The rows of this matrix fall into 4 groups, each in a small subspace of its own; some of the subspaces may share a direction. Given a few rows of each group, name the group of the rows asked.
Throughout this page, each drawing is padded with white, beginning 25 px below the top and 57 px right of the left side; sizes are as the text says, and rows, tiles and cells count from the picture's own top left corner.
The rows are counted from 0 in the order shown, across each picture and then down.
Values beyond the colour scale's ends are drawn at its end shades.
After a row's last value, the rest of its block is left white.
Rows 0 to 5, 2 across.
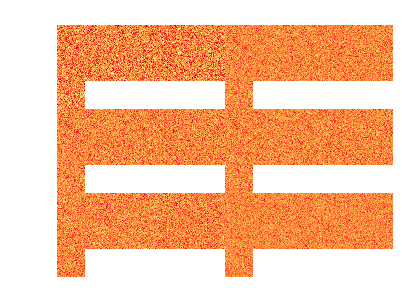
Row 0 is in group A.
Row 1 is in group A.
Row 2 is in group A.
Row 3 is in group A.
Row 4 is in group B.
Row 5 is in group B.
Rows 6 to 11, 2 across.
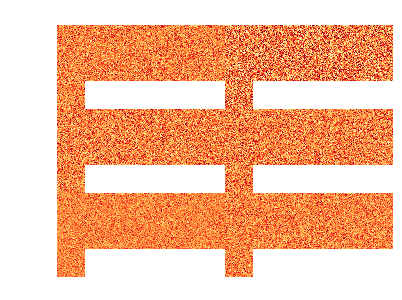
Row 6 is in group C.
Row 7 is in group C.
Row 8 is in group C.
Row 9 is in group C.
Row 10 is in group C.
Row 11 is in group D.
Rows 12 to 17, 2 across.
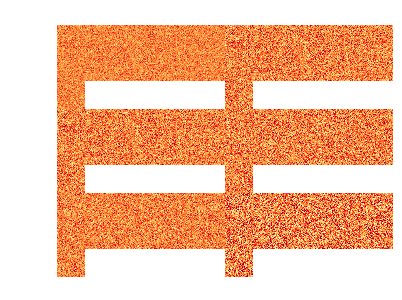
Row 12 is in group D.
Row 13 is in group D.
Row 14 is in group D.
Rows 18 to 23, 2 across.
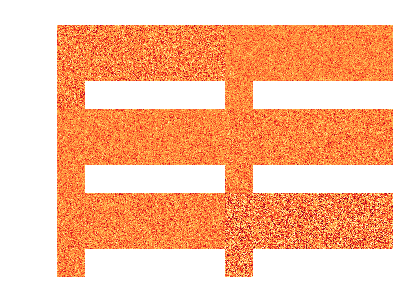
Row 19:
A
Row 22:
C
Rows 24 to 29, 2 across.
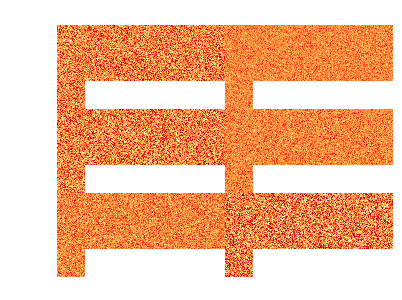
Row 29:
A
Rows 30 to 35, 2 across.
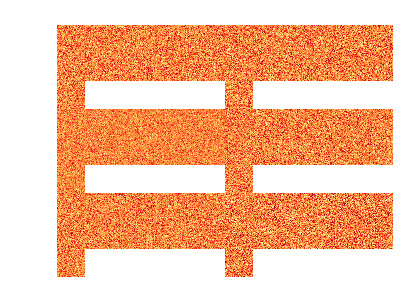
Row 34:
C
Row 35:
B
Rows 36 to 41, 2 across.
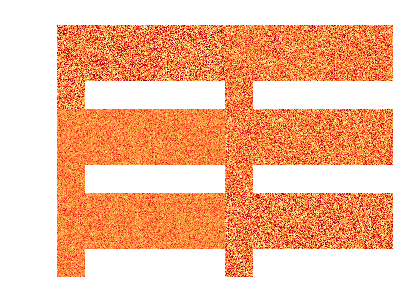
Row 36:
B
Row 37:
B
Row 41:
C
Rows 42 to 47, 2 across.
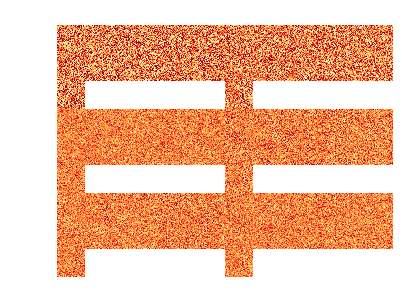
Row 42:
D
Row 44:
A
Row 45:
B
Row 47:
B
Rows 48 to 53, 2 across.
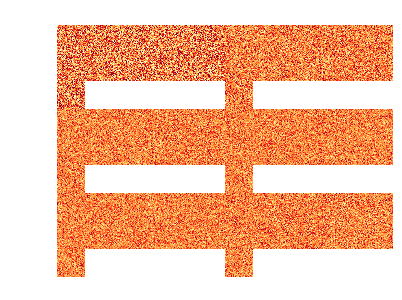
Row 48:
A
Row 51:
B
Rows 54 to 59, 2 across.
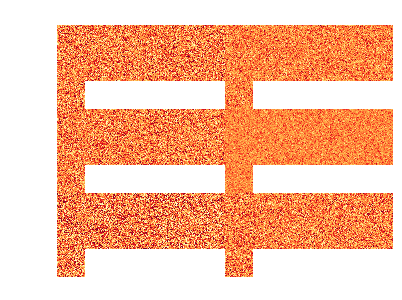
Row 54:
A
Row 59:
C
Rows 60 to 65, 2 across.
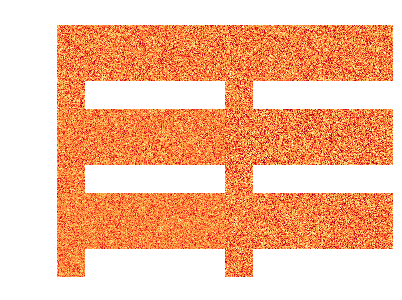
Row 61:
A
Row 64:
A
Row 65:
B
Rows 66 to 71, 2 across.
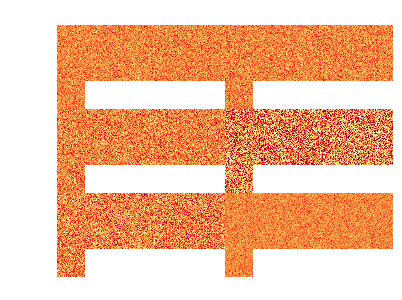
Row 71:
D
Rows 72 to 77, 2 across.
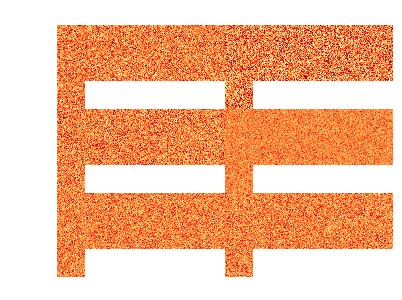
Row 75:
D
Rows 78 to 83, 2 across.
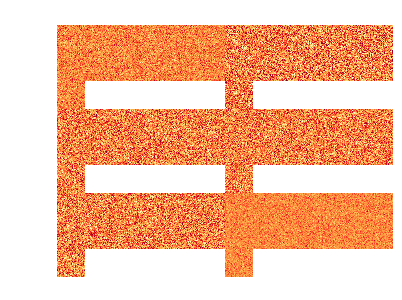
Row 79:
A
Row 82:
D
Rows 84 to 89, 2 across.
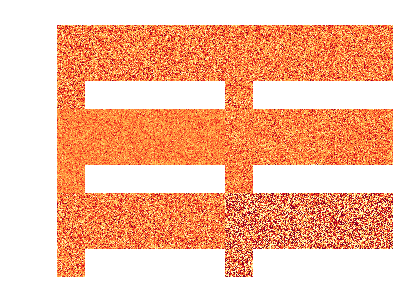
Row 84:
C
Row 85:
C
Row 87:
B
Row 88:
A
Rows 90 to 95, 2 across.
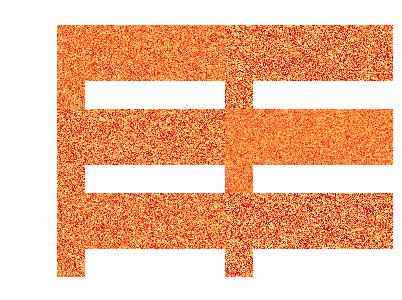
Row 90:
D
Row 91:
C
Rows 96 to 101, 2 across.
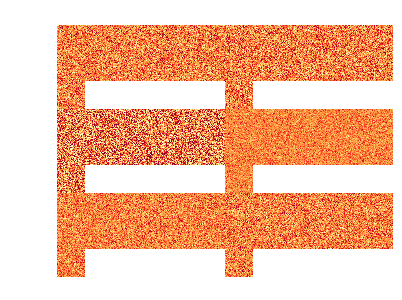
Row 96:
A
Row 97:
D
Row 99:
A
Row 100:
A
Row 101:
D
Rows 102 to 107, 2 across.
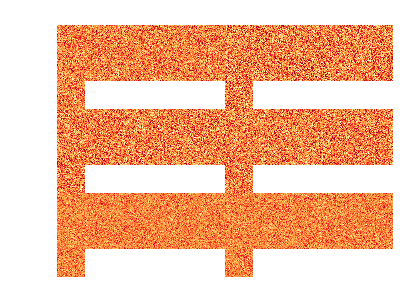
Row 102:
D
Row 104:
A
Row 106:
C
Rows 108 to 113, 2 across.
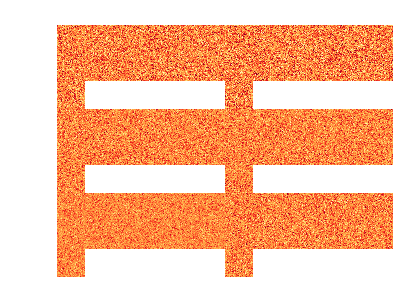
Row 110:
D
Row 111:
C
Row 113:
C
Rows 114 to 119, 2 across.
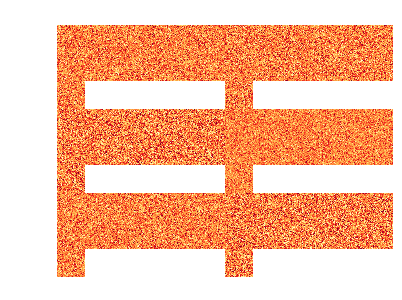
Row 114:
D
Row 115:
A
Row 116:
A
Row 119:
C
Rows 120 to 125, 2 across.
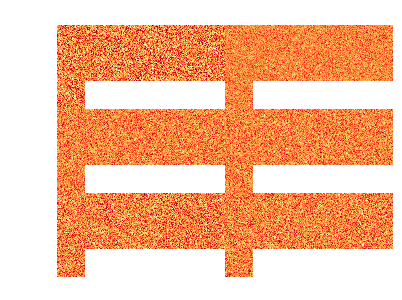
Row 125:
A
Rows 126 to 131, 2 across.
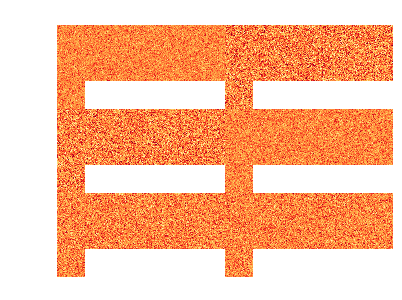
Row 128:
A
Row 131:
B
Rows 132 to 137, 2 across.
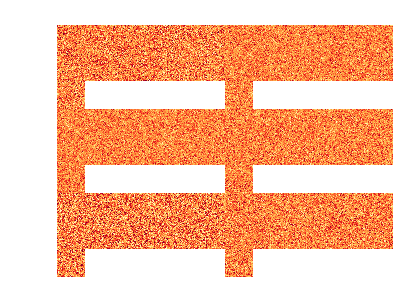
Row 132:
B
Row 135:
C
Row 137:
A
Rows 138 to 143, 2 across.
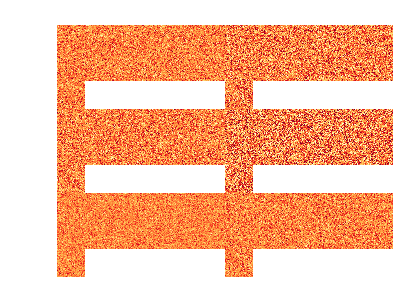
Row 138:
C
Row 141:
D
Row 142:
D
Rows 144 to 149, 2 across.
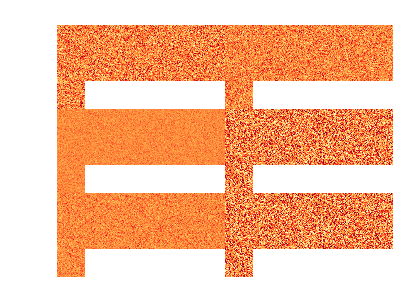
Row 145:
D
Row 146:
C
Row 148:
A
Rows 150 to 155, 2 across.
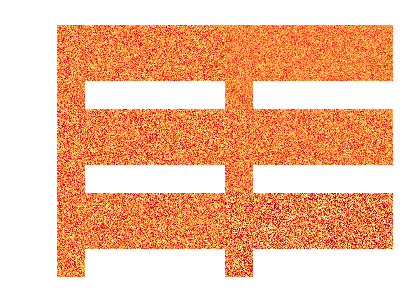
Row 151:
D
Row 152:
D
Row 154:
B
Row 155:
B
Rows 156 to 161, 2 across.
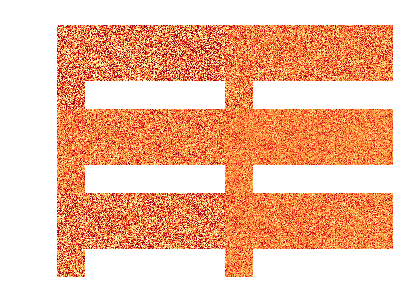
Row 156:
B
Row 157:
D
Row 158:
D
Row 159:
B
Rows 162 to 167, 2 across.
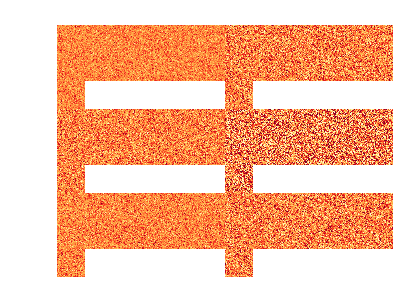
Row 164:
D
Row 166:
C
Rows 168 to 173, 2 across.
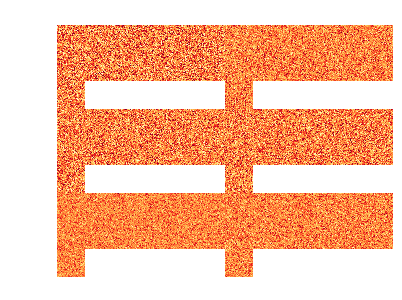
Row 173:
A
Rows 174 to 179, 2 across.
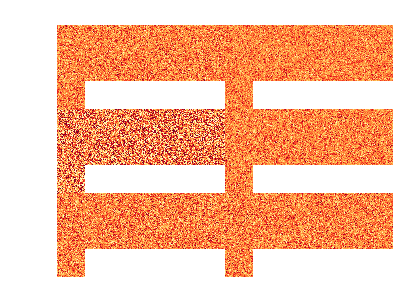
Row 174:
C
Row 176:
A
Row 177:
C
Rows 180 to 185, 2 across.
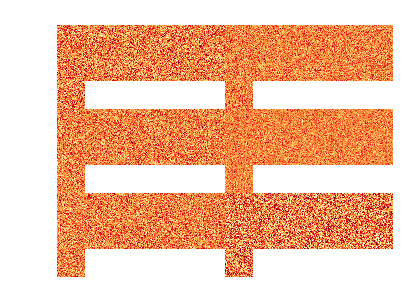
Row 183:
C
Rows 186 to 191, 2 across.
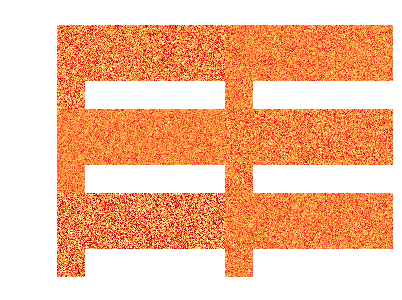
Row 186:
A
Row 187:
B
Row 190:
C
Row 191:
A
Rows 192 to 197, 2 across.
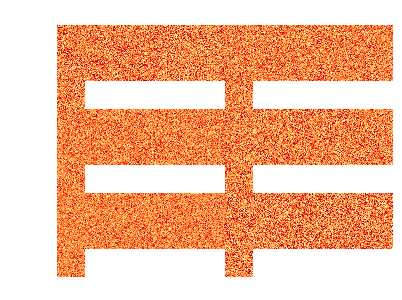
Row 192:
B
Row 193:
D
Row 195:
C
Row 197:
A
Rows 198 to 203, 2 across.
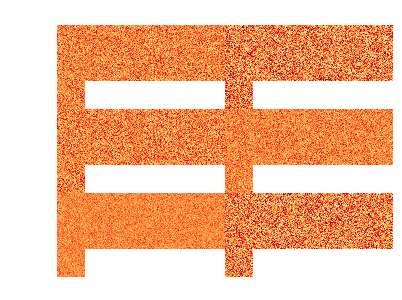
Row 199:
A
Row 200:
A
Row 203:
C
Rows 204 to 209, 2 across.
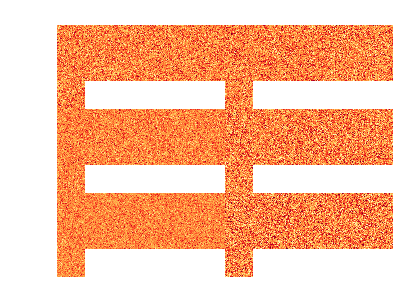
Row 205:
B
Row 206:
C
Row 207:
A
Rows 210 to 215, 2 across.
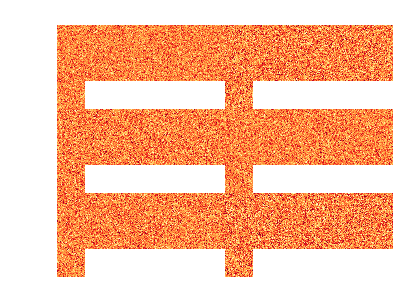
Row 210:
A
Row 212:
D
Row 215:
D
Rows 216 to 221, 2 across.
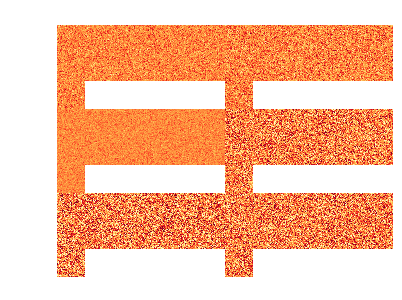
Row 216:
D
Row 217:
A
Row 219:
B
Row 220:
A
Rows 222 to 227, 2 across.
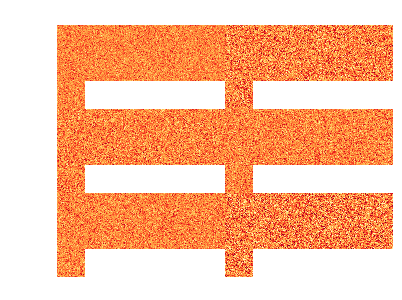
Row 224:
C
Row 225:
C
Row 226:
A
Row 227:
A
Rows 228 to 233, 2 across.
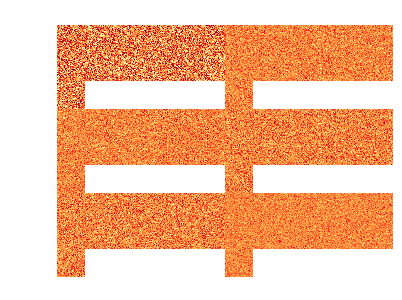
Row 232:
D
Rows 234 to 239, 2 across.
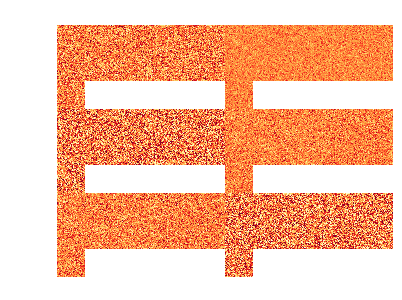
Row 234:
C
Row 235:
A
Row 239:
C
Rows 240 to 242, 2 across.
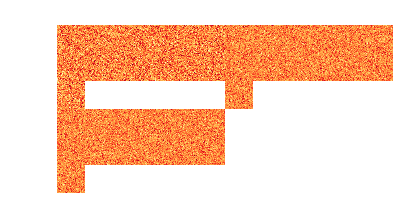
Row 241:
D
